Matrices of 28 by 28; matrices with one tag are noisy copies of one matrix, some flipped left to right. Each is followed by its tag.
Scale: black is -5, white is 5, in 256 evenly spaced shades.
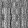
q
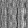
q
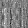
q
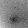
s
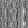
q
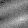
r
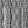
q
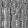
q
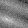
r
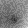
s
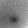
s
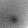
s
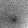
s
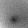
s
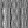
q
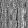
q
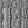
q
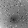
s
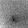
s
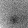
s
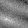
r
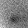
s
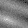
r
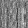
q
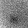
s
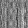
q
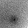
s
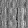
q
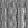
q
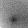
s
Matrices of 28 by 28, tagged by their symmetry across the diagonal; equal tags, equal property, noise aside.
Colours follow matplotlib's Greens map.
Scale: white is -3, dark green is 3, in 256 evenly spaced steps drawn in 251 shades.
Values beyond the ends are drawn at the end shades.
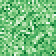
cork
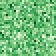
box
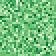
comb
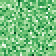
box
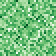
cork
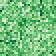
cork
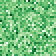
box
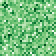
cork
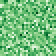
comb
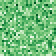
box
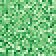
comb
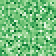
comb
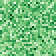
box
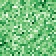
cork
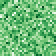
cork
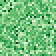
cork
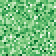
comb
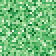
cork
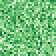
box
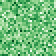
comb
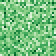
box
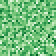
comb
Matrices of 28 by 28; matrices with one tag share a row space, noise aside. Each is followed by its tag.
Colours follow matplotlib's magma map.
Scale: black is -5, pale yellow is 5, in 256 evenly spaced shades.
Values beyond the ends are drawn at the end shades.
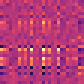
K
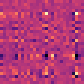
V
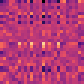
K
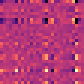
V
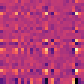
V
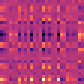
K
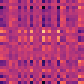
K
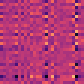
V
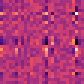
V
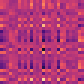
K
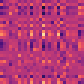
K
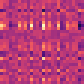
K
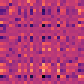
K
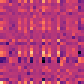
K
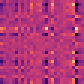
V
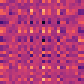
K
